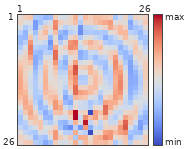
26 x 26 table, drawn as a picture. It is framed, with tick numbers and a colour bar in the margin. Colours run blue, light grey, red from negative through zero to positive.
Rings spread out from the centre. Values change most from cell to cell in the bottom middle. In the bottom middle lies a patch that is rougher than the rest. There is no overall slope.
